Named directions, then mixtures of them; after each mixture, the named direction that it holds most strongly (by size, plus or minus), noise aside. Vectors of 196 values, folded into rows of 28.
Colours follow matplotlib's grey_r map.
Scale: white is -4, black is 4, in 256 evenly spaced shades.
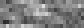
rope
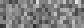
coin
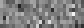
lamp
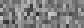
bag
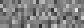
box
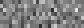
box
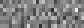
box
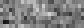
rope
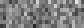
coin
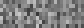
bag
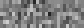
bag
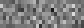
lamp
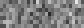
coin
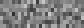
box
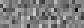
box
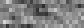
rope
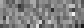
lamp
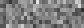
coin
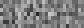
bag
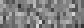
lamp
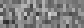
bag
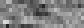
rope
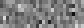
lamp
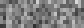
coin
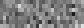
lamp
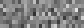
box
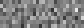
box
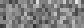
coin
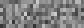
coin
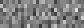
box
